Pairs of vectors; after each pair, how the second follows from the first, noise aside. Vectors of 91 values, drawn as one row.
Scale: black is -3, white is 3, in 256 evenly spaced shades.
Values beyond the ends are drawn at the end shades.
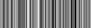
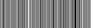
partly zeroed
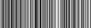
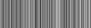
shrunk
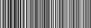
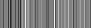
partly zeroed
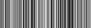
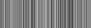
shrunk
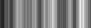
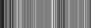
partly zeroed
